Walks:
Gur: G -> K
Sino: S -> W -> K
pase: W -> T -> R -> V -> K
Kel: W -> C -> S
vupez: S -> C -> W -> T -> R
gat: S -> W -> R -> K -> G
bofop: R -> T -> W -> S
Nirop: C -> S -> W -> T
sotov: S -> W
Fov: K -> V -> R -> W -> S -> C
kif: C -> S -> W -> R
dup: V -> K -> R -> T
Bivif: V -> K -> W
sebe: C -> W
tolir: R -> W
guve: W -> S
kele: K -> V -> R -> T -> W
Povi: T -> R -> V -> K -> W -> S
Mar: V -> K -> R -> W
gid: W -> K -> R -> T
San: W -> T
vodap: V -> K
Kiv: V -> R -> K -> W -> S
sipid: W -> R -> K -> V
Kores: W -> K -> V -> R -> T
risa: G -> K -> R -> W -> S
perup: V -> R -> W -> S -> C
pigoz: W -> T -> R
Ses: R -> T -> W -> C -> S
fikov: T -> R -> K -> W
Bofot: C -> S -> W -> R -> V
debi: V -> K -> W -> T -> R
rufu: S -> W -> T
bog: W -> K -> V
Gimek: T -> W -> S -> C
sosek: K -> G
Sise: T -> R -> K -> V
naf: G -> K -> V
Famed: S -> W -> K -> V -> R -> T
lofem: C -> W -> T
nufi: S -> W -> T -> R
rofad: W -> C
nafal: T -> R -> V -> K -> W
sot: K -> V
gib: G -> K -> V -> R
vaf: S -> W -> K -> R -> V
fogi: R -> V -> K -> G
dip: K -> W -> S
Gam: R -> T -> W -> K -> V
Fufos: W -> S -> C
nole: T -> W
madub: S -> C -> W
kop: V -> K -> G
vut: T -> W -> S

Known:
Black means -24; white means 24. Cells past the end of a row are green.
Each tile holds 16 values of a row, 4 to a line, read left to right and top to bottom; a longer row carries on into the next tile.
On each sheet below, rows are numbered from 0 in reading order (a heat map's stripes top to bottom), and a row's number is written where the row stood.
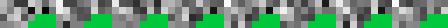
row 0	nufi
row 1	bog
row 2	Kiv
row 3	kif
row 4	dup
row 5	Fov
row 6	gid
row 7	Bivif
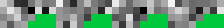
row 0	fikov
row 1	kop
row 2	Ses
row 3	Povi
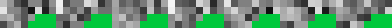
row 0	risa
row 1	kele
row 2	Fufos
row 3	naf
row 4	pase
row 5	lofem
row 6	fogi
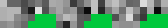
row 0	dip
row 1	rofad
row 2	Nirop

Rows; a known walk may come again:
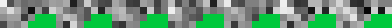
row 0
Povi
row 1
sosek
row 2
tolir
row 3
Fov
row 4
vodap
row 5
Sise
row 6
fikov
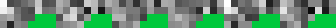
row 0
bog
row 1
nufi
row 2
perup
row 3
guve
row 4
Kores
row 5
risa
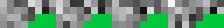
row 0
San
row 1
Gur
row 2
dip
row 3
dup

